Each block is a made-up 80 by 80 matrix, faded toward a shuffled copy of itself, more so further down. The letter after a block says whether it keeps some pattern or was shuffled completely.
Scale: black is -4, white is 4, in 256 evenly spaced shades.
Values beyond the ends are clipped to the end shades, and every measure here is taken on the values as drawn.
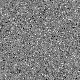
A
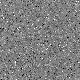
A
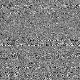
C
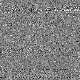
C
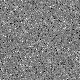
A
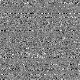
C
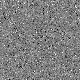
A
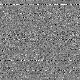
C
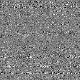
C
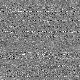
C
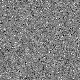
A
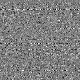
C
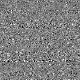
C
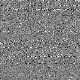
C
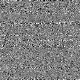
C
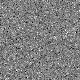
A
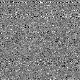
C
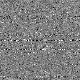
C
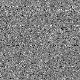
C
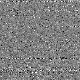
C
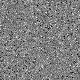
A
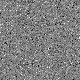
A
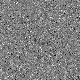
A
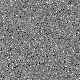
A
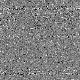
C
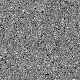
A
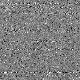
C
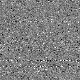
C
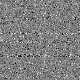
C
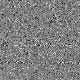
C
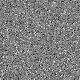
A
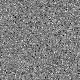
A
